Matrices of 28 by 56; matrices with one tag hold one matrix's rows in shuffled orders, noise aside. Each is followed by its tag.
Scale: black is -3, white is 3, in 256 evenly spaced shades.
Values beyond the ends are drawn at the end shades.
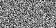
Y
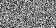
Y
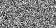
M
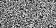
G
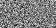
M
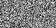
Y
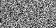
G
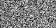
G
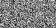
Y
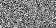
M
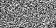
G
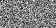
M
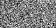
G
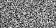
G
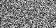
G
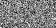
M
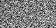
G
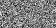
M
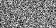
G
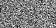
G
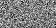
M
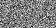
Y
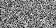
G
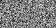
Y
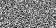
M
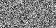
M
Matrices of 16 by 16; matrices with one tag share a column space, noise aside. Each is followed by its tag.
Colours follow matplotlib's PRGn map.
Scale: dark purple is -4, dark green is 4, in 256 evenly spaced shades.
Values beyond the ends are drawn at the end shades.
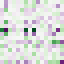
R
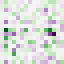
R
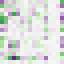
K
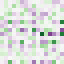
R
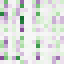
K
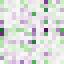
R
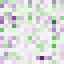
K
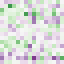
K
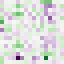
K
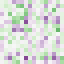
K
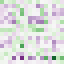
K
